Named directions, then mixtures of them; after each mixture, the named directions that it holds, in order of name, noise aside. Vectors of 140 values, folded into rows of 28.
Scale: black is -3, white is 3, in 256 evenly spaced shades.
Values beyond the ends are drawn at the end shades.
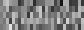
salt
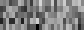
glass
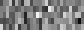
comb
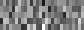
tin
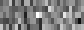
comb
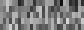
salt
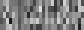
glass, salt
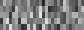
salt, tin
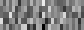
tin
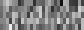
salt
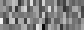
glass, tin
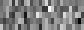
comb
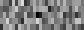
comb, glass
